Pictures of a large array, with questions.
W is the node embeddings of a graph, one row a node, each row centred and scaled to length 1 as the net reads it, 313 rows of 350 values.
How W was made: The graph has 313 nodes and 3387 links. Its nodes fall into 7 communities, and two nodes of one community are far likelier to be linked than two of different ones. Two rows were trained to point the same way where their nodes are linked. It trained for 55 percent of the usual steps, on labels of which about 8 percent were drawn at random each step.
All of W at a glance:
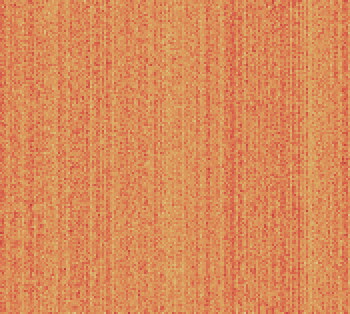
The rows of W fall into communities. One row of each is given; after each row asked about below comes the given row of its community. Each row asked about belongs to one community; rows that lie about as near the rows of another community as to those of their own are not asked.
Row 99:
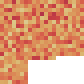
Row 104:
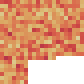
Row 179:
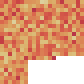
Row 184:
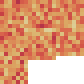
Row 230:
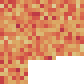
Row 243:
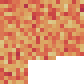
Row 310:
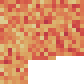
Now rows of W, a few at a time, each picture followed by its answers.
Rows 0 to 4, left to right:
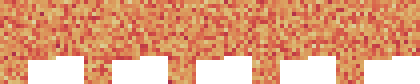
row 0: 104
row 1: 230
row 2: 230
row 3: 104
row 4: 99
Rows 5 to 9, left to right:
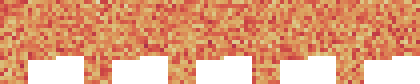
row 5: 184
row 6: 310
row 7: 310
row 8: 230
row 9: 99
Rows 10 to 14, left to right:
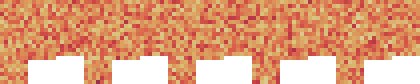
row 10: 243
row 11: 99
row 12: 243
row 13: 104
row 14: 243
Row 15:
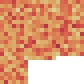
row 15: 99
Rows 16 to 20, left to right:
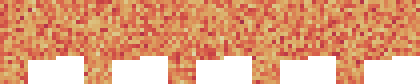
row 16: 184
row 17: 184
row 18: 104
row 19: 184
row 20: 99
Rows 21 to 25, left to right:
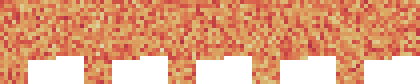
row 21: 99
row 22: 230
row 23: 104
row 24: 104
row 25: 310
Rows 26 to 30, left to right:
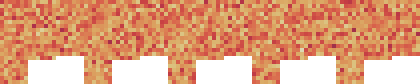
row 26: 179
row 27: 310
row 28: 184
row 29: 243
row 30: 243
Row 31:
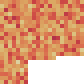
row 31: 243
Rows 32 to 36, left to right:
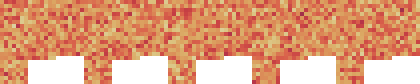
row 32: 243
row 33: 104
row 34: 184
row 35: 230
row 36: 104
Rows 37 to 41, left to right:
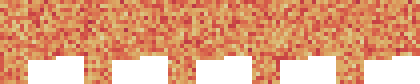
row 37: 99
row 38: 184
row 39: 104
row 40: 179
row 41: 184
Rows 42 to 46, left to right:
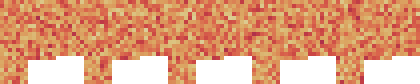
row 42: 179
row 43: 104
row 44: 230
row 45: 184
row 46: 184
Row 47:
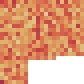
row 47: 230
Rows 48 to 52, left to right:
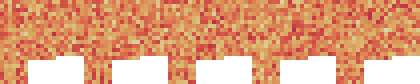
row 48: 184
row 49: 179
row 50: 230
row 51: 184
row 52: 179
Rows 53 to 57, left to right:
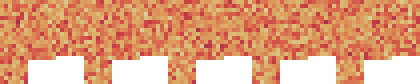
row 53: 104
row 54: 104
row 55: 310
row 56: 104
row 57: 184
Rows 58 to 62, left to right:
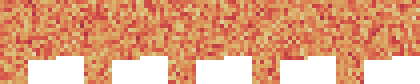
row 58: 99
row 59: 184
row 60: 179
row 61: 184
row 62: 104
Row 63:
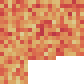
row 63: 184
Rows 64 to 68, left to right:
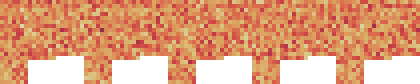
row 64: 104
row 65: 104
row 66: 310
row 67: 310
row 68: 310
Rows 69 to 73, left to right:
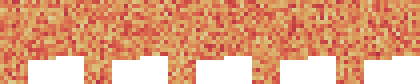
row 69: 104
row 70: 99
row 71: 99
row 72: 184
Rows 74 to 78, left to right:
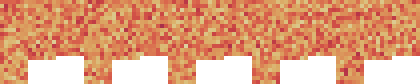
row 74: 184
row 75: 243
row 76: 104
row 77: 243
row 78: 179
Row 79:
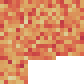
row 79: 104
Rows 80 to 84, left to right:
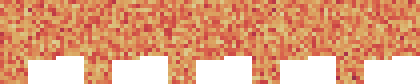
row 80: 184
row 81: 310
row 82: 184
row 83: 184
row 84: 230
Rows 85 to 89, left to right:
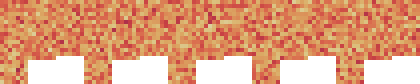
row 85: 184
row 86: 179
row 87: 310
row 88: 99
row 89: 230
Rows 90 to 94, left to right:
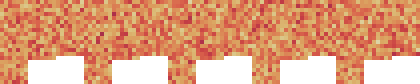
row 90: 99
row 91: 104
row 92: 104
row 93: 310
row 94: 104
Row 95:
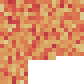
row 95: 243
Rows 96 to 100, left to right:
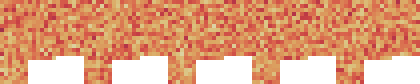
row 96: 310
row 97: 230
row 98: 99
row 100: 243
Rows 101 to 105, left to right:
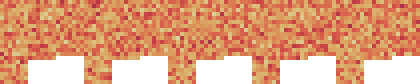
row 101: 230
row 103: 243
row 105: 184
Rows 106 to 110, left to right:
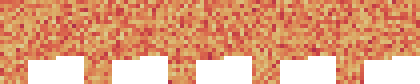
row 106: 99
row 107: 310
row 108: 230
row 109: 99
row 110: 243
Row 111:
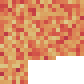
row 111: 184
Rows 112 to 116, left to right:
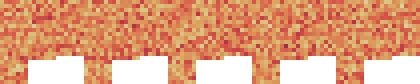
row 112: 243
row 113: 230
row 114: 184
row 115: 230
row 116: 243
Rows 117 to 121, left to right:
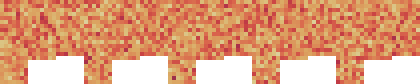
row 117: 104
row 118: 230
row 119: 310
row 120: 184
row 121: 230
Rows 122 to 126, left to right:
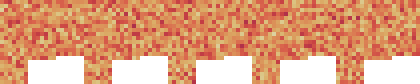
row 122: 104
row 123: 243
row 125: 310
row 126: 230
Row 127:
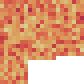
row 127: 184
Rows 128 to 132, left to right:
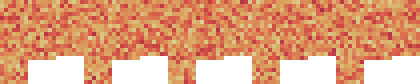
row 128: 243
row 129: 243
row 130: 230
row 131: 179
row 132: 243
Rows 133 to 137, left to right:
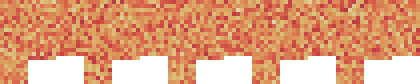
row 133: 99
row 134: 310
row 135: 230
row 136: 179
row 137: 230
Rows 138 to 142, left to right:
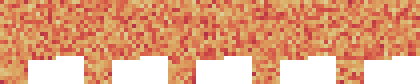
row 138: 179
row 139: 243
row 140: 104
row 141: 179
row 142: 243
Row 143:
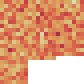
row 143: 243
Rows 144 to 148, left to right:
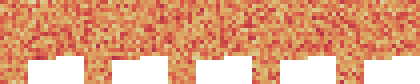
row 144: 104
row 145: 184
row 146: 184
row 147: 243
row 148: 243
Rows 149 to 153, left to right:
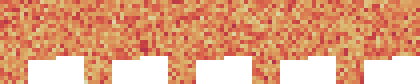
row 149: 99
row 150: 310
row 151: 99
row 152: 243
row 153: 184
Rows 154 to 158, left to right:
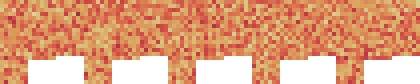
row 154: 104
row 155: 310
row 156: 243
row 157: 99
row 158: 230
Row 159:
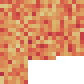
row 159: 184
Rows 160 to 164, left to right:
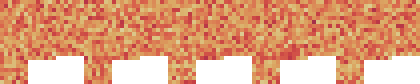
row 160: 230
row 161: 179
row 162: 230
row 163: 104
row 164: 243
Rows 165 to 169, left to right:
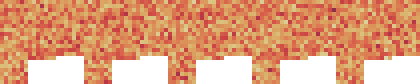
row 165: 184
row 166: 230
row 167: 179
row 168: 310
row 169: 99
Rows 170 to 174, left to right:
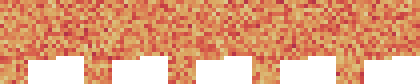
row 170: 230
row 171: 243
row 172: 99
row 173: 310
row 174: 243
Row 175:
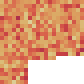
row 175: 104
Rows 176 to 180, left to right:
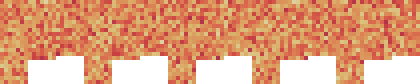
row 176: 184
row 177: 184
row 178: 179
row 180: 230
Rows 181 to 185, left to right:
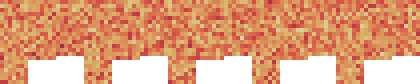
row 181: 99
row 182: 243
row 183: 243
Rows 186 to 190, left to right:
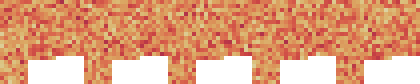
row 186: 310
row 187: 99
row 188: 310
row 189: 243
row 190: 104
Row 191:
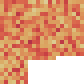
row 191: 104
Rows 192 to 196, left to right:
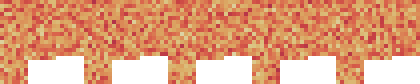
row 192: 243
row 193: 99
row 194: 243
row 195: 104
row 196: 104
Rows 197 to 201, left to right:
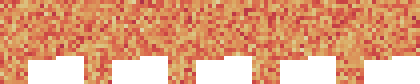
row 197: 230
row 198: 310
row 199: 184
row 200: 179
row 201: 184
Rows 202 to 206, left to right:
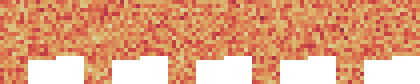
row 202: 230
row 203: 310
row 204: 99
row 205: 104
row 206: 230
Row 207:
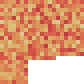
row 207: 230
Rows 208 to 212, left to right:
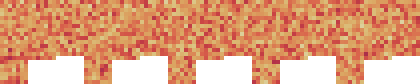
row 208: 230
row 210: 99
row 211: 230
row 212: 184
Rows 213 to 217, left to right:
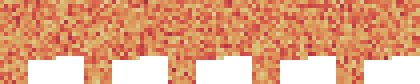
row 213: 310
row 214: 310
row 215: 243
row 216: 310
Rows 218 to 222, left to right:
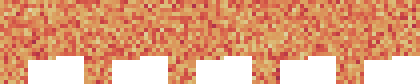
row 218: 104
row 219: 230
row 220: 179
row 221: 243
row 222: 179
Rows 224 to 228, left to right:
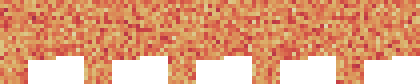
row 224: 243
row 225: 179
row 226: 184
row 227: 230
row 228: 104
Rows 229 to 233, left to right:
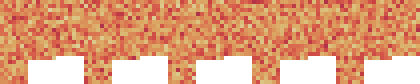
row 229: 310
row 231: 230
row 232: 104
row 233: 230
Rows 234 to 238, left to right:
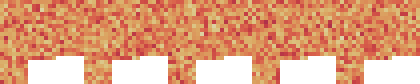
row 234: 310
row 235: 310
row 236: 99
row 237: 104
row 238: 230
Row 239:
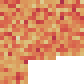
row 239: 243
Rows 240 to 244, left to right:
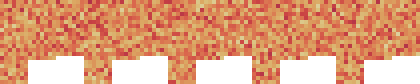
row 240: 243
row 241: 104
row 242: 179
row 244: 243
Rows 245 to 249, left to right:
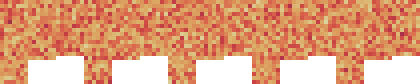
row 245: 184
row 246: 179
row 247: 243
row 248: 310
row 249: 230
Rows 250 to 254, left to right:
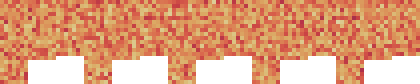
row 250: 104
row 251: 243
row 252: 104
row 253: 310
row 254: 104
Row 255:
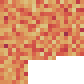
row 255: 230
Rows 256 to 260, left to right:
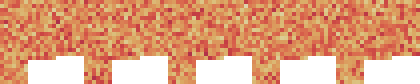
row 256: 99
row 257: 179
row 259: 243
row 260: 104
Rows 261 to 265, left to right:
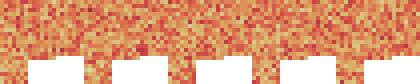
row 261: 243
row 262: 310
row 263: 184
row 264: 99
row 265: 243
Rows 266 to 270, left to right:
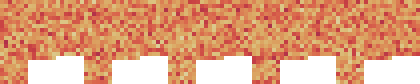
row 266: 243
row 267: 310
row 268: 310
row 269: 310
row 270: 99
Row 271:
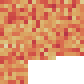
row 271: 310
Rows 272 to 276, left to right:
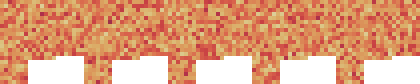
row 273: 310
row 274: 230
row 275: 243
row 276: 230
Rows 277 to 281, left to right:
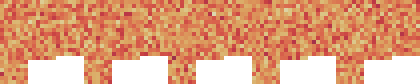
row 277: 310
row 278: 104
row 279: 230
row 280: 104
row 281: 230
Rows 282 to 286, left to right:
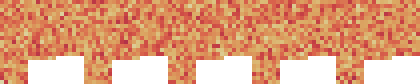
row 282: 104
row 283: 243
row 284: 179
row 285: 310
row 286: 99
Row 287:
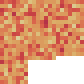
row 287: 179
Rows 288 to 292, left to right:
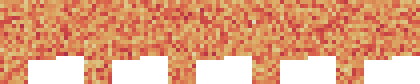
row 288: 99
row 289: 104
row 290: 179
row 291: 310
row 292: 243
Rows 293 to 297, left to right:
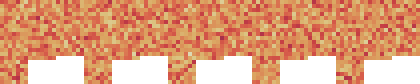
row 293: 230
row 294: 243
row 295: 99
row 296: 179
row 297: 243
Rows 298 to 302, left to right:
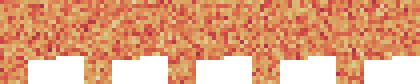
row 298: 99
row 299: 310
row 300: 310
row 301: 104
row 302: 243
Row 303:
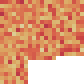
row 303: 184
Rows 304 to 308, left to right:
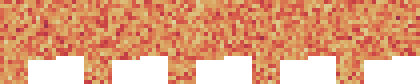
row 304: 184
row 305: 104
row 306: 243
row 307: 99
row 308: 184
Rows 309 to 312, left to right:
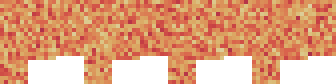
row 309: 243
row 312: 104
